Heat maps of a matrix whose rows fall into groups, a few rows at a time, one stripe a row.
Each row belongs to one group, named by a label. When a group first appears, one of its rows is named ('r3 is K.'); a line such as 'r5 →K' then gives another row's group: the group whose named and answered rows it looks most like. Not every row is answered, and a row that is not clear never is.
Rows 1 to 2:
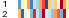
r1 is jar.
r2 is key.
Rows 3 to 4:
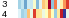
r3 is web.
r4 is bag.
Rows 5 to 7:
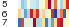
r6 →bag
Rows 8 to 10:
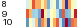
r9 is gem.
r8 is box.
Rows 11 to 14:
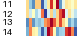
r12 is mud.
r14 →jar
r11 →web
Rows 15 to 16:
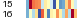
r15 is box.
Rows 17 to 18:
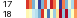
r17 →gem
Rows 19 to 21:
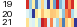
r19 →key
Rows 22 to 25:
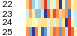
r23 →mud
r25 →web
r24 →box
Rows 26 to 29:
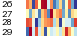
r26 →bag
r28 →gem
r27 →key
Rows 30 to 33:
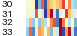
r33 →bag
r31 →jar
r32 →mud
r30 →mud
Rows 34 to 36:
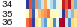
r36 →mud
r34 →jar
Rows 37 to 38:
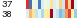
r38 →jar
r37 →key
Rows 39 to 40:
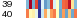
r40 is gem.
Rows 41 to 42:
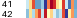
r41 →mud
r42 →box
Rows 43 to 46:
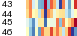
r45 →web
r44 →mud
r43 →gem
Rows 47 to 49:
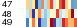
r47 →mud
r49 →jar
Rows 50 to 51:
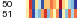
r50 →mud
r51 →gem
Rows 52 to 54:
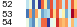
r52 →key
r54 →key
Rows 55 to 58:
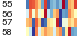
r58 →bag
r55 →box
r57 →web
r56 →box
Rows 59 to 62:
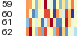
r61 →jar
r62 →box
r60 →bag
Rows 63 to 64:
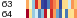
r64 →gem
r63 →web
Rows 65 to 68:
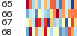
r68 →box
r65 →gem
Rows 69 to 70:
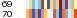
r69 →key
